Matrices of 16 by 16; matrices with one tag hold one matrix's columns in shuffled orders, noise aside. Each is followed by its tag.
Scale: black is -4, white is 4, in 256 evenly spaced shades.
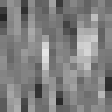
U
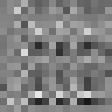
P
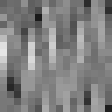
U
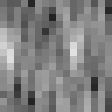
U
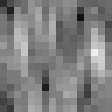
U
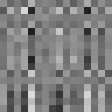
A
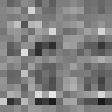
P
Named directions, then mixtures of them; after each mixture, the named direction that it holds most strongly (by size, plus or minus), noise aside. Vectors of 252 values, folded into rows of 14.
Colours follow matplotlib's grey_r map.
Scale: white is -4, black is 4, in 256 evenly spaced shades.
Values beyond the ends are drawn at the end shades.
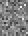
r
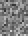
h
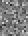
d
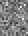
r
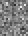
r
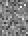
r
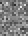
r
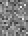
r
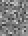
d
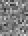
h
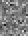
d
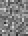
h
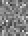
d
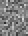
r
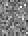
r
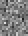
r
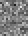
h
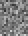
h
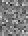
d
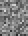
h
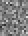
d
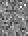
r
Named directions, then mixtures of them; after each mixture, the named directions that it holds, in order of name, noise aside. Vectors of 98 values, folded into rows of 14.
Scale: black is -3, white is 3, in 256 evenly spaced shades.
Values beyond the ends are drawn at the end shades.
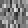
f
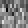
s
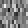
f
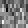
s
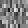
f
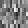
f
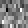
f, s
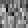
s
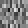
f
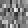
f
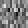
f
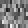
f, s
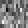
f, s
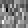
s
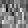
s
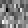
f, s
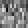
s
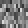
f, s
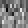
s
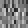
f, s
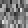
f, s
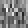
f, s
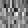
f, s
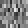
f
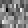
f, s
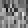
f, s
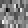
f, s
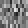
f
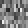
f, s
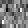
f, s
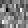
f, s
